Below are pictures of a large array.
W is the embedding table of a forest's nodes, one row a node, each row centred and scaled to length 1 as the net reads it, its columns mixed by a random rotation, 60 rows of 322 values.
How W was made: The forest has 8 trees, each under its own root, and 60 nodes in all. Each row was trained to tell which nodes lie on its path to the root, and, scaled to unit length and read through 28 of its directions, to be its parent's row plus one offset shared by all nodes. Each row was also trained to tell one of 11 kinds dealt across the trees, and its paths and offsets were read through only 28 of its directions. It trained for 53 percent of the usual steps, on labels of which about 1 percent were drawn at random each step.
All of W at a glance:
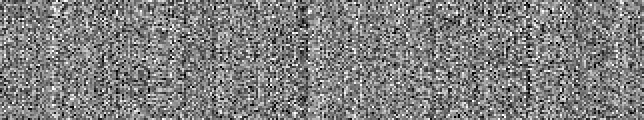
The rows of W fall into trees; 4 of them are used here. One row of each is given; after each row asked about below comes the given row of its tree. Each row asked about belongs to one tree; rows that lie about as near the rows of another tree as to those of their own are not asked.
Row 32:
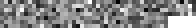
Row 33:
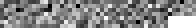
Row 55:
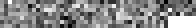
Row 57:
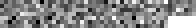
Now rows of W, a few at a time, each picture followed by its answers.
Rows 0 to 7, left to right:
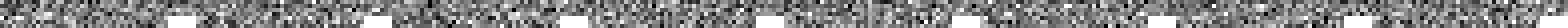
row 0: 33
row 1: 57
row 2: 32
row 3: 55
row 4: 57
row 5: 57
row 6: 33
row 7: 57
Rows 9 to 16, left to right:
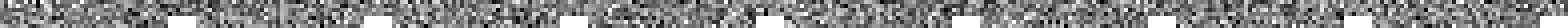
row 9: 55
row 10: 57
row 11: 57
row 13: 55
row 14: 33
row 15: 33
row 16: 32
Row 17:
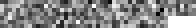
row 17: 55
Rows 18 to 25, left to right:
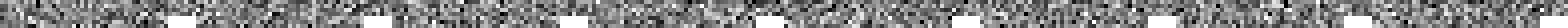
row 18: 32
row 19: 55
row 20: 32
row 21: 55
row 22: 33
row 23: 55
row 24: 57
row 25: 55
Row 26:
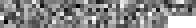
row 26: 57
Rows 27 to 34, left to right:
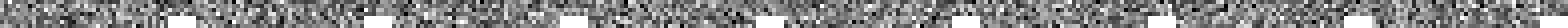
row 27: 55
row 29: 57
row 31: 33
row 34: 57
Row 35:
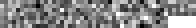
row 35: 55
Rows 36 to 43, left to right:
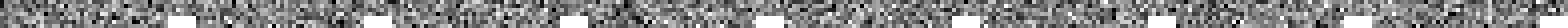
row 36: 32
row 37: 32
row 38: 55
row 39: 32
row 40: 33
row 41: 57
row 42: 33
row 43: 55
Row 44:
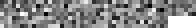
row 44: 55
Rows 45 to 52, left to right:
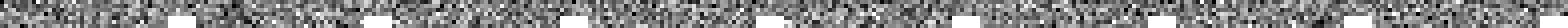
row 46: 32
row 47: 33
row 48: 55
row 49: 57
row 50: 55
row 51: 33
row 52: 55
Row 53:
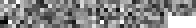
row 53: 32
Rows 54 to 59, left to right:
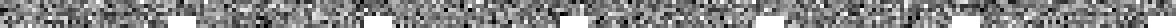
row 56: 55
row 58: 57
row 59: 33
